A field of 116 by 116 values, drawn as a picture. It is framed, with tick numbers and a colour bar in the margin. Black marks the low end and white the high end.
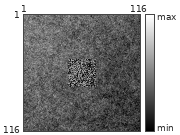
Slope: up to the top left. Odd rows or columns: none. Ninth with the highest average: top left. Roughest part: centre. Odd patch: rougher, in the centre. Mirror symmetry: none. Stripes: none. Histogram: bell-shaped. Ninth with the lowest average: bottom right.
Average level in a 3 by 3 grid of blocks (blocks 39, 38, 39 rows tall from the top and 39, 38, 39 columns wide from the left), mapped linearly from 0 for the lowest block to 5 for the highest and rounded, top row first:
542
431
320
